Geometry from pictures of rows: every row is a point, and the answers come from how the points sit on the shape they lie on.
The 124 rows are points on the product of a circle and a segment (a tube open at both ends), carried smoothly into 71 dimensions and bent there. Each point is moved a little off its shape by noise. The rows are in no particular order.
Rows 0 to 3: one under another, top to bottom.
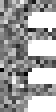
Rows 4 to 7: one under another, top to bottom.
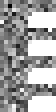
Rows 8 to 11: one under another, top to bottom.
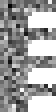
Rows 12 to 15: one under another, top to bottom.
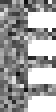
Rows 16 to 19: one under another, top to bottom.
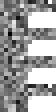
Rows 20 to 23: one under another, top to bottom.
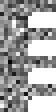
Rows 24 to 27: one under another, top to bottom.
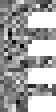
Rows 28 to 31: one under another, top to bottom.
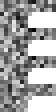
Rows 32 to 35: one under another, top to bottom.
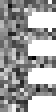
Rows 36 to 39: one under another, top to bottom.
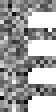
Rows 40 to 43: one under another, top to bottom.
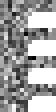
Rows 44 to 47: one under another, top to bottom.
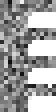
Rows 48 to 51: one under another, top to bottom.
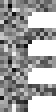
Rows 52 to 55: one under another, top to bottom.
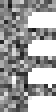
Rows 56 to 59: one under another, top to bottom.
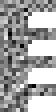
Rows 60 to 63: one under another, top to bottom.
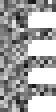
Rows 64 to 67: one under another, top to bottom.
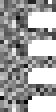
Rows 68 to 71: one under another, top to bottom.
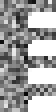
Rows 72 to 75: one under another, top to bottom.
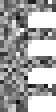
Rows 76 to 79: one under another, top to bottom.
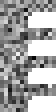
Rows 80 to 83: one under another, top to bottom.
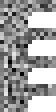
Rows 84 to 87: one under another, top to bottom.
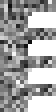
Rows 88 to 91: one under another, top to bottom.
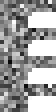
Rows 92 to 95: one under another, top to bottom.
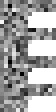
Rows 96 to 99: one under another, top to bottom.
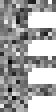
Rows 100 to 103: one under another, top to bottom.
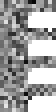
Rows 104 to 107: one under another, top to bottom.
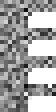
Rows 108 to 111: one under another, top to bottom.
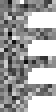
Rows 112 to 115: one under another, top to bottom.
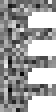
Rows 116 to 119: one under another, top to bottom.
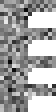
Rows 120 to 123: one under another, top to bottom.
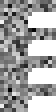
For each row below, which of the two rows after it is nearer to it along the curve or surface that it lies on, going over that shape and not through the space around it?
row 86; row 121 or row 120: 120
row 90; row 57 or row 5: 57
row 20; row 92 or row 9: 9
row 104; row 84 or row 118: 118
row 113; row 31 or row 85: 31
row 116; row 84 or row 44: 44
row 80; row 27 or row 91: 91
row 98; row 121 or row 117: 121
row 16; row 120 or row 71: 71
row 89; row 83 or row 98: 98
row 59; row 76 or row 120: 76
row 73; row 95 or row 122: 122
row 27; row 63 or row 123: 63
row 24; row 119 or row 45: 45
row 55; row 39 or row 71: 39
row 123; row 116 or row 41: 41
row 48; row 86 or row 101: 86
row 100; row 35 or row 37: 35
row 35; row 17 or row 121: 121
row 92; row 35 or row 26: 26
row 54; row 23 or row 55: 55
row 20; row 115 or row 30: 30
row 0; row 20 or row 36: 20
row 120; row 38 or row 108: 108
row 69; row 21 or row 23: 21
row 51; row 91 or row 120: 91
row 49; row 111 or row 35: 35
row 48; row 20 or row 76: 76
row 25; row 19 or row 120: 120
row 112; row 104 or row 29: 29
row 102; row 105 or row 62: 105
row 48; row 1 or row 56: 56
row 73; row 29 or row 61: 29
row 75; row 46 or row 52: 46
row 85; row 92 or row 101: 101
